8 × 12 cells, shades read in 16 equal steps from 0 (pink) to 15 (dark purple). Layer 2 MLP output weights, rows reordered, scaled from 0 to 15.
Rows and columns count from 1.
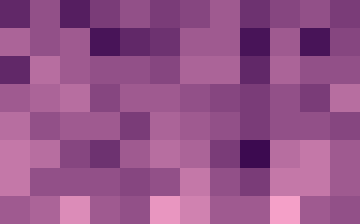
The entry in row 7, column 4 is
8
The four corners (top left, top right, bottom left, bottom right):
12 10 7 8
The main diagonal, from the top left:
12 8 7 9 10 5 4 7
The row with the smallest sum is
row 8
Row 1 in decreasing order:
13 12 11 10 10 10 9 9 8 8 8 7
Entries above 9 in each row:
6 5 2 2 2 3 1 0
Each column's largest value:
12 8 13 14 12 11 9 10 15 9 14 10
